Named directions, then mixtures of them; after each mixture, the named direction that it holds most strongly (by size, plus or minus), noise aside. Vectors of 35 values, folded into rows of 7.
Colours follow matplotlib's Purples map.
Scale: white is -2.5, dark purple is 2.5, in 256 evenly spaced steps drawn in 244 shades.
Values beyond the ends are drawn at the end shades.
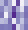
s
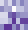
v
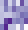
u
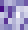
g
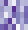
s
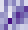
g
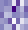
s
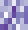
s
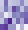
u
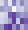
v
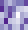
g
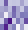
u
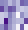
g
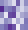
s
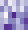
v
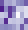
g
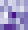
v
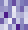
s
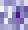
g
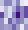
g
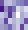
g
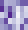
g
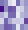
g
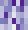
s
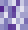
s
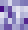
g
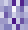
s
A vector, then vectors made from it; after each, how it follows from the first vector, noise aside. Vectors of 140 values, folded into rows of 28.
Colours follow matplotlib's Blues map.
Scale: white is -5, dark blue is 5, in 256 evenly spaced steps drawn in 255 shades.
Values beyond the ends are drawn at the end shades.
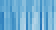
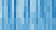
reversed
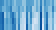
scaled up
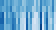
scaled up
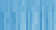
shrunk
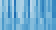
reversed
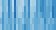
reversed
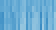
shrunk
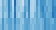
reversed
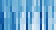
scaled up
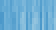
shrunk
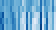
scaled up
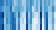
scaled up
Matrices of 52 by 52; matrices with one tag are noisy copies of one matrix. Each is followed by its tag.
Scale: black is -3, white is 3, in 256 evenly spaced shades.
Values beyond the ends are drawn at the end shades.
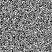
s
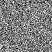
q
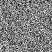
q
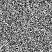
q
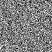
q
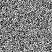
s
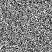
q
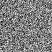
s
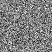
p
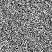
q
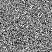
p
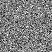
p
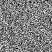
q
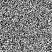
s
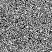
p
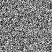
s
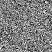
q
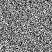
q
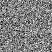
s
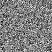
s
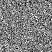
q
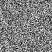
q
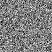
s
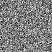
s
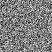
s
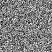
s
